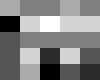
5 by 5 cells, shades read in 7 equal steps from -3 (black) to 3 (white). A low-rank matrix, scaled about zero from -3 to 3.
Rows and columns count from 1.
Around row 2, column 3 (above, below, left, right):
0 0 2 2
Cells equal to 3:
1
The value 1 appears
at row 1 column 1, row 1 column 4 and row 5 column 2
